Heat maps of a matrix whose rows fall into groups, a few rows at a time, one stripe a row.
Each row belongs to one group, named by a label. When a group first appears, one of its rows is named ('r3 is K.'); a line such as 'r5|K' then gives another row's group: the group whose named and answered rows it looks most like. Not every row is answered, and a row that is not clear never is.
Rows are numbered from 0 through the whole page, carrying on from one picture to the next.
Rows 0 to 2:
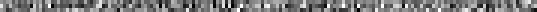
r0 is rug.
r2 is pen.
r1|rug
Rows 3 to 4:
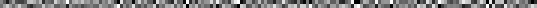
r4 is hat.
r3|pen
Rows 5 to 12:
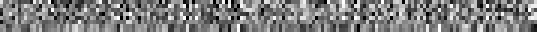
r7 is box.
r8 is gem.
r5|rug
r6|hat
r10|gem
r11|pen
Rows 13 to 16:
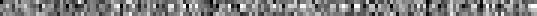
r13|gem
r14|hat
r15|hat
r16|gem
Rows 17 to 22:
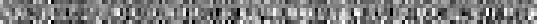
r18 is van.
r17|rug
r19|hat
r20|hat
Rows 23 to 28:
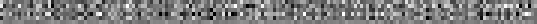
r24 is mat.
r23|rug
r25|gem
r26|rug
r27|gem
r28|van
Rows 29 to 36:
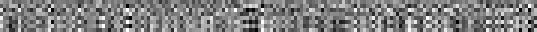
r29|rug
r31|mat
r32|gem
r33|van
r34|mat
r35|van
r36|mat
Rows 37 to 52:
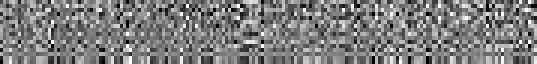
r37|box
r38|pen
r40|gem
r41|pen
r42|box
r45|mat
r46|rug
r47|box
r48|mat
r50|van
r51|gem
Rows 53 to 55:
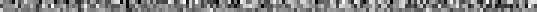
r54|box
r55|van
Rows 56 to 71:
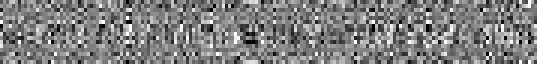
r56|box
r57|rug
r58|gem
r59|van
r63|gem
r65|pen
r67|van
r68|van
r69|pen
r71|box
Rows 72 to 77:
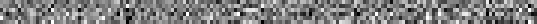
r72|hat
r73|mat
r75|pen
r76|van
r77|box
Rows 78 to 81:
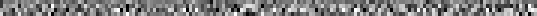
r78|gem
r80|hat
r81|mat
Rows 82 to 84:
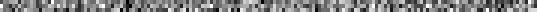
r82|box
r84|hat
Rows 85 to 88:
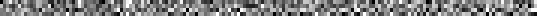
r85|gem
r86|mat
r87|hat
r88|pen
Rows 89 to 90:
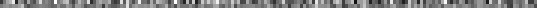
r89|pen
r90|pen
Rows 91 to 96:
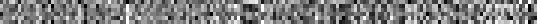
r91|box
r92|mat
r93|mat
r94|gem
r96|mat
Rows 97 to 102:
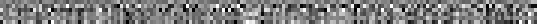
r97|hat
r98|pen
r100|box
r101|van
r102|box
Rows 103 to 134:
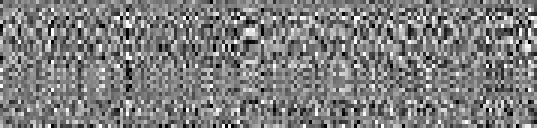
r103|gem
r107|hat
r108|mat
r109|gem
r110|box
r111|box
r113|mat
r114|rug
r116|pen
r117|gem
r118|box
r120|van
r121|box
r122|van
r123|gem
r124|van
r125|box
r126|rug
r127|van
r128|mat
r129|gem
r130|pen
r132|van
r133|pen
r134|rug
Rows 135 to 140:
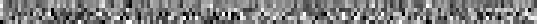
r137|mat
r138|rug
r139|hat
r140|gem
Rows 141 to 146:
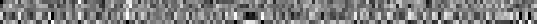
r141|gem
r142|gem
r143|pen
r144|mat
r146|box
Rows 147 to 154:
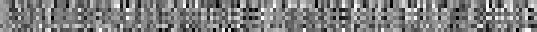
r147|hat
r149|mat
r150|rug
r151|mat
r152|rug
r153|pen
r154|rug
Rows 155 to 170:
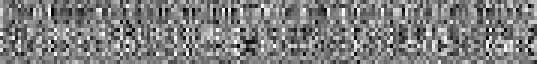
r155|hat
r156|mat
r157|rug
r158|rug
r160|hat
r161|van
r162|pen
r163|van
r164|pen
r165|mat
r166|hat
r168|pen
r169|hat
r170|pen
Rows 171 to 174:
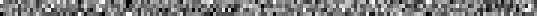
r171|van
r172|box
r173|rug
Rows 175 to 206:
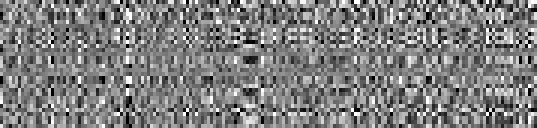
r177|pen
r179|gem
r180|pen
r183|mat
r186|box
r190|mat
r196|box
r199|van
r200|van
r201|box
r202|pen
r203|hat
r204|box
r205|box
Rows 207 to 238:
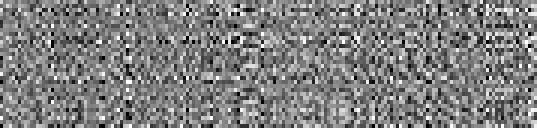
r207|van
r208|hat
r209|mat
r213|box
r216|hat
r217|rug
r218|mat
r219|box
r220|hat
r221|gem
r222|gem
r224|hat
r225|van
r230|hat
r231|gem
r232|box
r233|van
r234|hat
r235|box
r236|van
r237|hat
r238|gem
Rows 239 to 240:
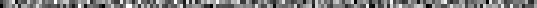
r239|pen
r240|gem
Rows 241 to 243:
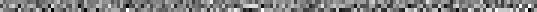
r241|van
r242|box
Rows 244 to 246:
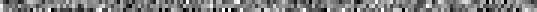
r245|van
